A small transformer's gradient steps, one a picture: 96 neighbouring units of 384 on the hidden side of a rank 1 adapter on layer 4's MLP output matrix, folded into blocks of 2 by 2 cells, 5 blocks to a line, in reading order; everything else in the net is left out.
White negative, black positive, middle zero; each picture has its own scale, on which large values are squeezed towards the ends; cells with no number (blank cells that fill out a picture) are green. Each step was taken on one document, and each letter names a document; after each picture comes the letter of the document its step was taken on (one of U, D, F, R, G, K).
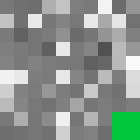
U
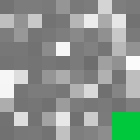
U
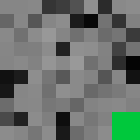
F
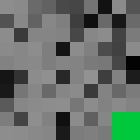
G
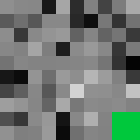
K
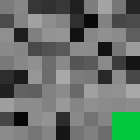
G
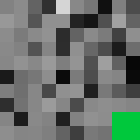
F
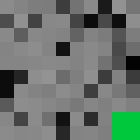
U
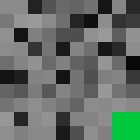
G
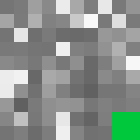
G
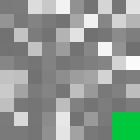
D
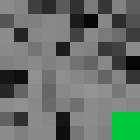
K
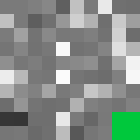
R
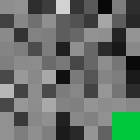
G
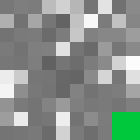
F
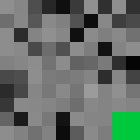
D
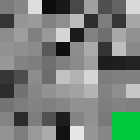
D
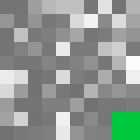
K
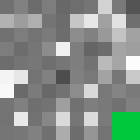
U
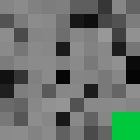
R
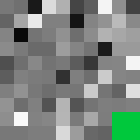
G
